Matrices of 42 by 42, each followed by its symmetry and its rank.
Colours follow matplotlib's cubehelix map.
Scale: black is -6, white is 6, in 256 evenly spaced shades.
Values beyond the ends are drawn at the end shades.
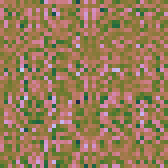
neither, rank five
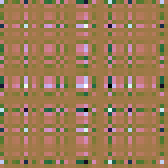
symmetric, rank one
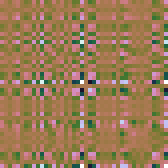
symmetric, rank two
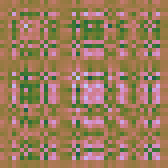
symmetric, rank two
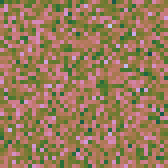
neither, full rank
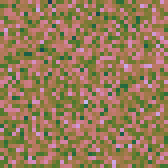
neither, full rank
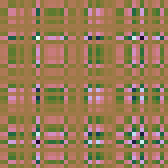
symmetric, rank one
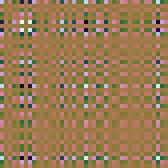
symmetric, rank one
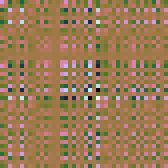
symmetric, rank two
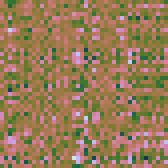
neither, rank five
